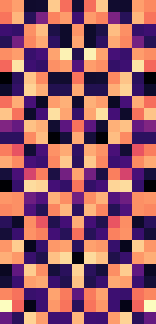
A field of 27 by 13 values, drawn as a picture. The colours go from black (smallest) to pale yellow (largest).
Slope: none. Grain: checkered. Average level on the scale: 50%. Histogram: two levels. Mirror symmetry: left to right.
